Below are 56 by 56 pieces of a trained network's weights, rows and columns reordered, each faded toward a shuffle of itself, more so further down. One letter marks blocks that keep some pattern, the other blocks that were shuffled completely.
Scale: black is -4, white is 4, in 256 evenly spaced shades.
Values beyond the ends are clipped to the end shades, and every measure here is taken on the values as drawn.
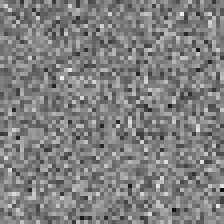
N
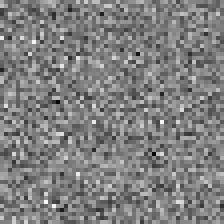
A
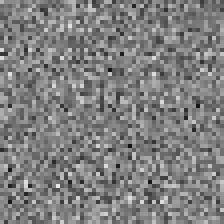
A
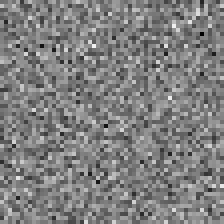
N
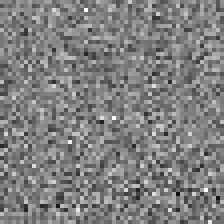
A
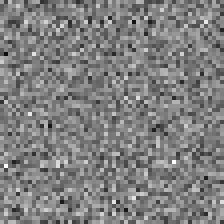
A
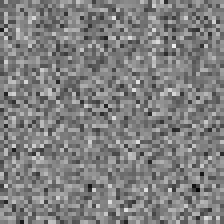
A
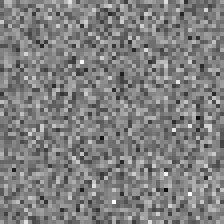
N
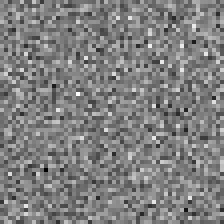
N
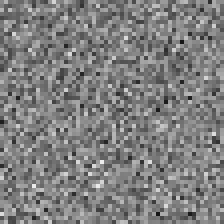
N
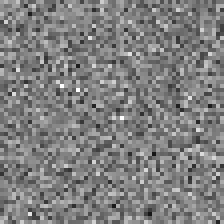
N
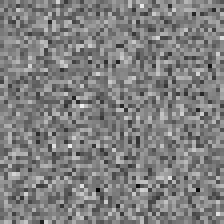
A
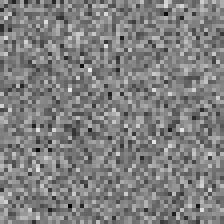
N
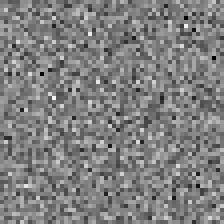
N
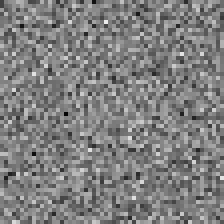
N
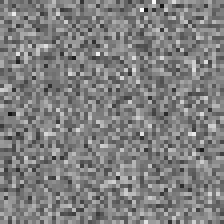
N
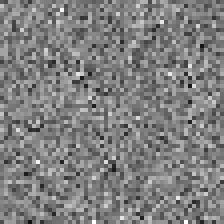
N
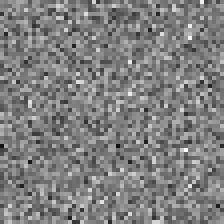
N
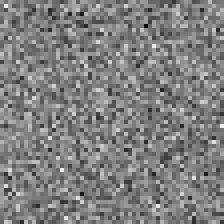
N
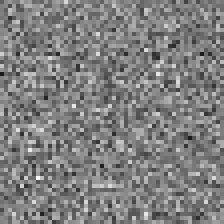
A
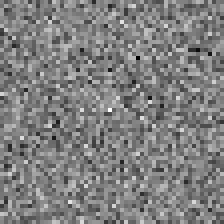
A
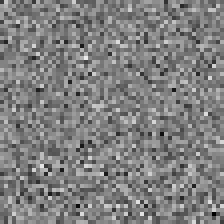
A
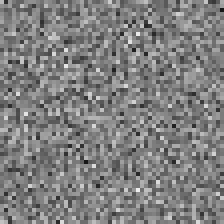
N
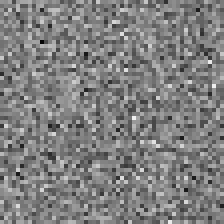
A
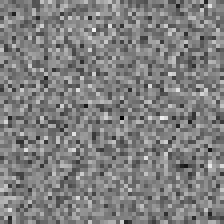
A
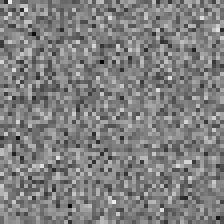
N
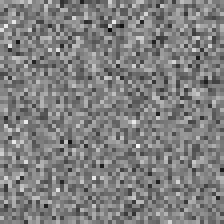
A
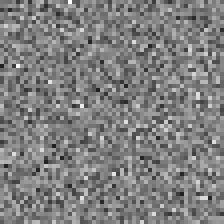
N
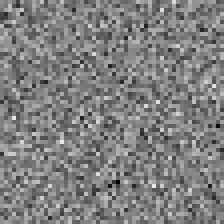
N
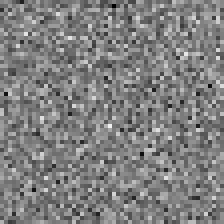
N
